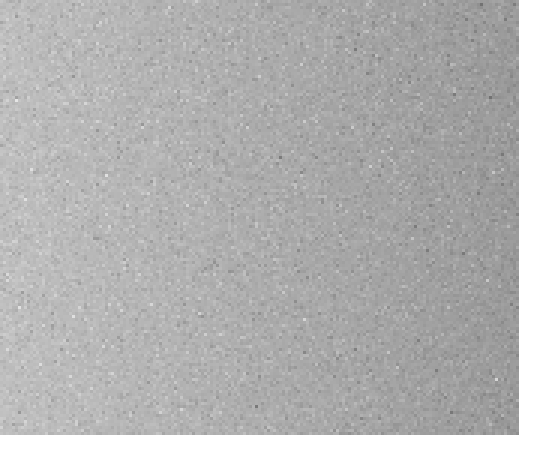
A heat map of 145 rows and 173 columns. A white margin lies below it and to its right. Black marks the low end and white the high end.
Grain: fine. Average level on the scale: 70%. Stripes: none. Slope: up to the left.
